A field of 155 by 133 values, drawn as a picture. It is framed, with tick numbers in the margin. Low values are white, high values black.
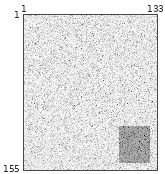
An odd patch, higher than its surroundings, sits in the bottom right. The bottom right is the ninth with the highest average. There are no regular stripes. On average the colour sits 10% of the way up the scale. Most values sit low, with a long tail of high ones.
